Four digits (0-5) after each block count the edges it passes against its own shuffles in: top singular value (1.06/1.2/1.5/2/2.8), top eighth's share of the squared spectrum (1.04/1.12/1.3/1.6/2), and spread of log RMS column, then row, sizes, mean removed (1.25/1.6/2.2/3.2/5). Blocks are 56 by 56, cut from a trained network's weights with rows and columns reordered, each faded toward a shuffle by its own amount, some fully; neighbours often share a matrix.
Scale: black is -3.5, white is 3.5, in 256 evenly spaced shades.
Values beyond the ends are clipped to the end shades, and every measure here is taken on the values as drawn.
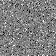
0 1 0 0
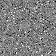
0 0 0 0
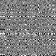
4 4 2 3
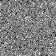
2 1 0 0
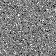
0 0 0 0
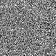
2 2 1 1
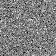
0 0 0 0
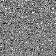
2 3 1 2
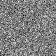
0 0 0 0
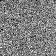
1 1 0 0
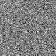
3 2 0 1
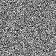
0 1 0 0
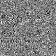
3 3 1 1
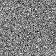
1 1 0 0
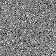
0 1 0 0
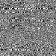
4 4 1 3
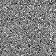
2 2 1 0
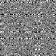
4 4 1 3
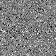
2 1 0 1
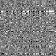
4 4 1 3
